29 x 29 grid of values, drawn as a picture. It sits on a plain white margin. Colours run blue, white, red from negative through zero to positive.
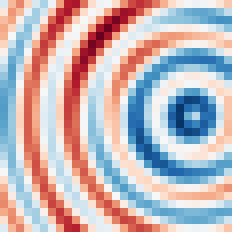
The middle right is the ninth with the lowest average. Concentric rings centre on the middle right. The ninth with the highest average is the top middle.
